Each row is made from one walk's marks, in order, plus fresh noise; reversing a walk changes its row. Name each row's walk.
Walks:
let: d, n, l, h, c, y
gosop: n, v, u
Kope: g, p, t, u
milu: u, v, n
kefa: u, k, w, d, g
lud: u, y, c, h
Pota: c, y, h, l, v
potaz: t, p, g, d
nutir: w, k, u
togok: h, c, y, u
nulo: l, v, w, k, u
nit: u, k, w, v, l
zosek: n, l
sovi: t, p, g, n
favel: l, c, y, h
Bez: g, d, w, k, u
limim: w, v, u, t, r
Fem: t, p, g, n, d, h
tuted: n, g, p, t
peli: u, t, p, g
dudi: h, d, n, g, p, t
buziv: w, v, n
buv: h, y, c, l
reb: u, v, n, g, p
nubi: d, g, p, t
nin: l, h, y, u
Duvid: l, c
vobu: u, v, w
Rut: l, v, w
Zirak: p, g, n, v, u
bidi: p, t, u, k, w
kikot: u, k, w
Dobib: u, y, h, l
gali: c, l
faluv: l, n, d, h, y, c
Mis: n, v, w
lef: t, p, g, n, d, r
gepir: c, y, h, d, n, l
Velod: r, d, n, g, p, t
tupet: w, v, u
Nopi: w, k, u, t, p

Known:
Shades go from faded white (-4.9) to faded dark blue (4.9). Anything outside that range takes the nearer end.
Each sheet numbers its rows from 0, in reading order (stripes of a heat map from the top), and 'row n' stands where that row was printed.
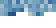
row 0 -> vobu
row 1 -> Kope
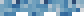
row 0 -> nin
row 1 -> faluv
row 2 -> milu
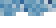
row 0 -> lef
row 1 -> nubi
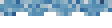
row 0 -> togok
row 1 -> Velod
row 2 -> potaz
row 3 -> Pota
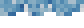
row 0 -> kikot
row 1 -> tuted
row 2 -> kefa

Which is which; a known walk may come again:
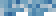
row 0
reb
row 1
Velod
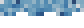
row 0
buv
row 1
limim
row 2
gosop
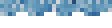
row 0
Kope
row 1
nit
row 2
Pota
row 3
buziv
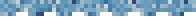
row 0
Bez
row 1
tupet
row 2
gepir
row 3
tuted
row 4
nubi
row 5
peli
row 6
lud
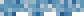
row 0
togok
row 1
Zirak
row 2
Mis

